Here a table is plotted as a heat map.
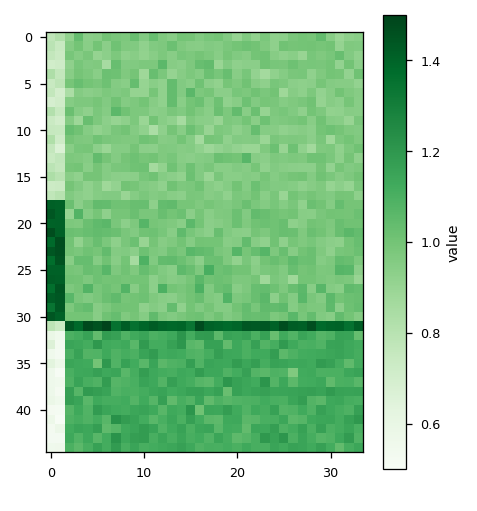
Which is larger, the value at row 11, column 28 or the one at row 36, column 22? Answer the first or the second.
the second
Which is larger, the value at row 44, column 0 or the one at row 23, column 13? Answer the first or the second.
the second
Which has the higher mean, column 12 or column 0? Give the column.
12
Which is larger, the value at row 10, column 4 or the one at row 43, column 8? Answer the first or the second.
the second
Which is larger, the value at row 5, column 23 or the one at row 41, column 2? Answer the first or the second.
the second
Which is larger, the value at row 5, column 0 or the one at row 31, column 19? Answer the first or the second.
the second
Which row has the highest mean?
31
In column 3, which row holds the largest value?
31
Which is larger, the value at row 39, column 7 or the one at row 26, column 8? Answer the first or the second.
the first
